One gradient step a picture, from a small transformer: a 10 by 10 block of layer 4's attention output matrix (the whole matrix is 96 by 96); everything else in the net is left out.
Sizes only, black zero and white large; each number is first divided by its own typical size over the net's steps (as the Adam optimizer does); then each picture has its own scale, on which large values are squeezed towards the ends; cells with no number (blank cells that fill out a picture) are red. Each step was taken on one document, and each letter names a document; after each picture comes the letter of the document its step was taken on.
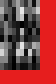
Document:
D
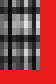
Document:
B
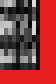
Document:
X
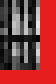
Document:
B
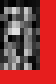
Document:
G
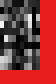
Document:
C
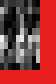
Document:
D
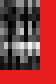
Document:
D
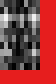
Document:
X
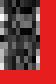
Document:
C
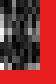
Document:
C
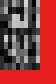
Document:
B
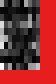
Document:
C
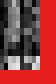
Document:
G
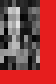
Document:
G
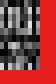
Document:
G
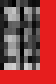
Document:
G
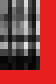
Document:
B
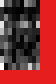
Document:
C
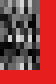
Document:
D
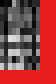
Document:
G
